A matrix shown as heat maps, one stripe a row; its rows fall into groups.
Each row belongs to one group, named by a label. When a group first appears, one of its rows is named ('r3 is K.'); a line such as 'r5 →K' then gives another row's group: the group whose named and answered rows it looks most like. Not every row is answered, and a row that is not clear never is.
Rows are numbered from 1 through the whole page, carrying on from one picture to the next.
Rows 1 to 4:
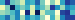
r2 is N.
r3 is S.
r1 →S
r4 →S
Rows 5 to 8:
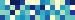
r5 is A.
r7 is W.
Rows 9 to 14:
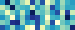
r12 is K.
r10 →N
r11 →K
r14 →W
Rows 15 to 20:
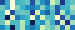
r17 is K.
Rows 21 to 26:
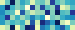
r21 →N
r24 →S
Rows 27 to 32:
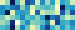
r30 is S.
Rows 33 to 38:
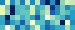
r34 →N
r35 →N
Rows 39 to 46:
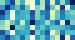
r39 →W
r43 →K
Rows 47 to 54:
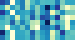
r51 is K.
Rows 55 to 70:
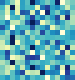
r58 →K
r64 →K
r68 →K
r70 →S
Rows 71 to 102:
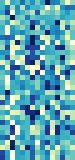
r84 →A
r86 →K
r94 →K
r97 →W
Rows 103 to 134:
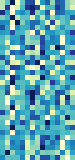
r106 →W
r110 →A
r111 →A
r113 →A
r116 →A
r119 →N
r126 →K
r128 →W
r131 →A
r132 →A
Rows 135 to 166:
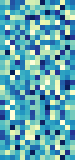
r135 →A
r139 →S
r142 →S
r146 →W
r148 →A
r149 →W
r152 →S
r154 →A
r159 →A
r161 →W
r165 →K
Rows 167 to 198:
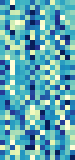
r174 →S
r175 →K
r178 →K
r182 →S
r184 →K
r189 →A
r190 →A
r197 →W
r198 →W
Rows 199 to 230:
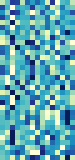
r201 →A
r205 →S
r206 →N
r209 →W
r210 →S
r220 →N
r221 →S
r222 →S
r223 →S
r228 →A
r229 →A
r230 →K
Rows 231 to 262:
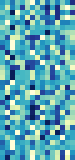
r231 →W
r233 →W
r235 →S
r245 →N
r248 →K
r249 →A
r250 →S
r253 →K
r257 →W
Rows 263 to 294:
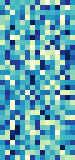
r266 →A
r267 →K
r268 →N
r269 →S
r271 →N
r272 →W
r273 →S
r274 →S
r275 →A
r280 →S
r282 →S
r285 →A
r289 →A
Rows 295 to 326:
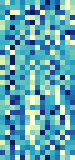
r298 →A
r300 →N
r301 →S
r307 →N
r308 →W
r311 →N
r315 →A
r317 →A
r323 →N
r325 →A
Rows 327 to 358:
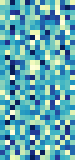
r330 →A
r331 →A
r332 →A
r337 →K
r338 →S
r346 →K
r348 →N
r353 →K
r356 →S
